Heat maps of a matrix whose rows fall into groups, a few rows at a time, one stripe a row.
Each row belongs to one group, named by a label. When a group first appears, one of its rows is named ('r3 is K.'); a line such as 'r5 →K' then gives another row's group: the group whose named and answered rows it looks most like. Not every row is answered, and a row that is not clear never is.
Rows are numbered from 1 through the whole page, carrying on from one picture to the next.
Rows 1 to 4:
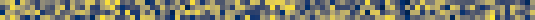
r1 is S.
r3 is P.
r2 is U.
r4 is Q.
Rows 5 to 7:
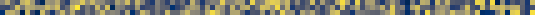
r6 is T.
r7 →U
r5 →S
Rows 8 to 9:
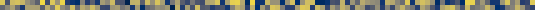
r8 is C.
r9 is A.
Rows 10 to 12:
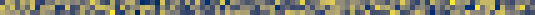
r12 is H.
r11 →Q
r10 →A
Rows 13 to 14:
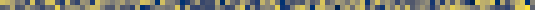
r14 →A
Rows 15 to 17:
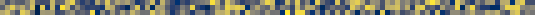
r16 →C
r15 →Q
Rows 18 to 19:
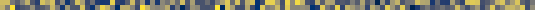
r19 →Q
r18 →H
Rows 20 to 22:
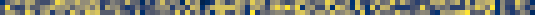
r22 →A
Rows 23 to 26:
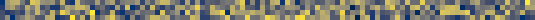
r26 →H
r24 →P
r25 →A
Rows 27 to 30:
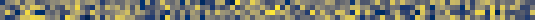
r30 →T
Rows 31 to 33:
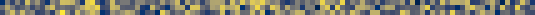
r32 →S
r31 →A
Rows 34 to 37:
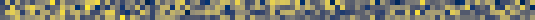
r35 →A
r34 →S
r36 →U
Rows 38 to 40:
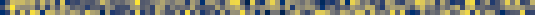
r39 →C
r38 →C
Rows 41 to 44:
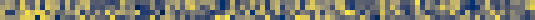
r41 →P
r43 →T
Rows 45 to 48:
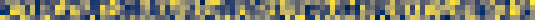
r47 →U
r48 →H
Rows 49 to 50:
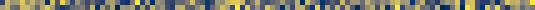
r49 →C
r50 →H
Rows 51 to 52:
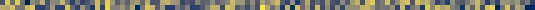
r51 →C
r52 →Q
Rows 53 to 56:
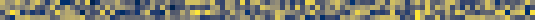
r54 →Q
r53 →P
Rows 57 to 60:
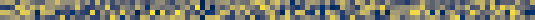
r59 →H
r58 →T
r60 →U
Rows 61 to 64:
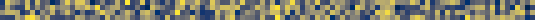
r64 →T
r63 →Q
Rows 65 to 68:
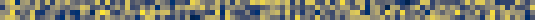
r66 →P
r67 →Q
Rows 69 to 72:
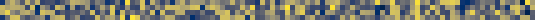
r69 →P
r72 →C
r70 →U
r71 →H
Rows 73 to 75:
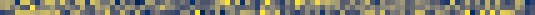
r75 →T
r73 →H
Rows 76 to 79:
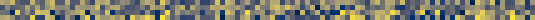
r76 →Q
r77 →S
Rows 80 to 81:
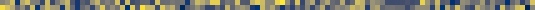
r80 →S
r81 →Q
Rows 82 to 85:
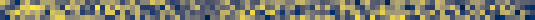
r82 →H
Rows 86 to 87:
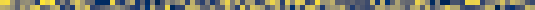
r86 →H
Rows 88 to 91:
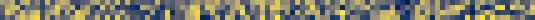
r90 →P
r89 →U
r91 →T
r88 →S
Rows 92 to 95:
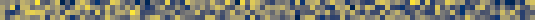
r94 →T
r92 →P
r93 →S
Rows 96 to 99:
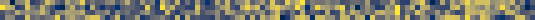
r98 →T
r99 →A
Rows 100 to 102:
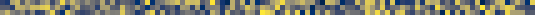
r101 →T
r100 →U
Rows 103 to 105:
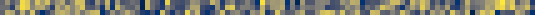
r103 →T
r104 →T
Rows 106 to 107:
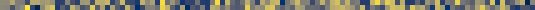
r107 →H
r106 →Q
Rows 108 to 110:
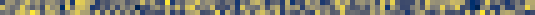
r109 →P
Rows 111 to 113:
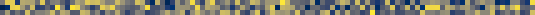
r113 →S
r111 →S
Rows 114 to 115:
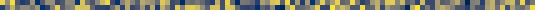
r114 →Q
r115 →P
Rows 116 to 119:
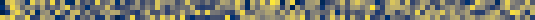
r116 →C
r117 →C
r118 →U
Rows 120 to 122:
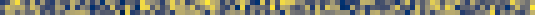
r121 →U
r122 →P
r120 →U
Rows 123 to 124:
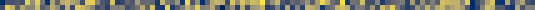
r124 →P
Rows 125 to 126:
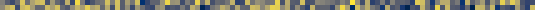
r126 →S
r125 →T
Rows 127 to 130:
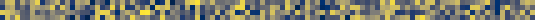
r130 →C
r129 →Q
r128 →C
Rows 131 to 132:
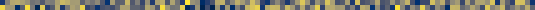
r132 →H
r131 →A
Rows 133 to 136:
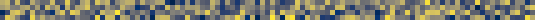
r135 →U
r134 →P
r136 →C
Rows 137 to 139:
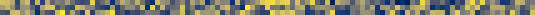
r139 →U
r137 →S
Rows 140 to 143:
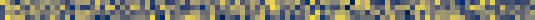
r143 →P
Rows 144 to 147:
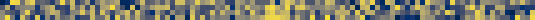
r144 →U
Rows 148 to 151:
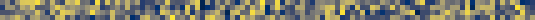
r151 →U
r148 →T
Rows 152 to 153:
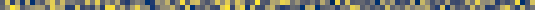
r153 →C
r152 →S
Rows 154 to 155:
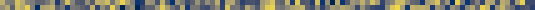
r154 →Q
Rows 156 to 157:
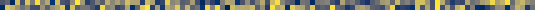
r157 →U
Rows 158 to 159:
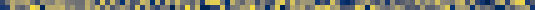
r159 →A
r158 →U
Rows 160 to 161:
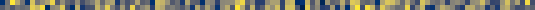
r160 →C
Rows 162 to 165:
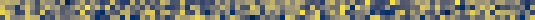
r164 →H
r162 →H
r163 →S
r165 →P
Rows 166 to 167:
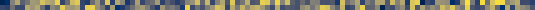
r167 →A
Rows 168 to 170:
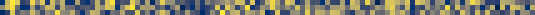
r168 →C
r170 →A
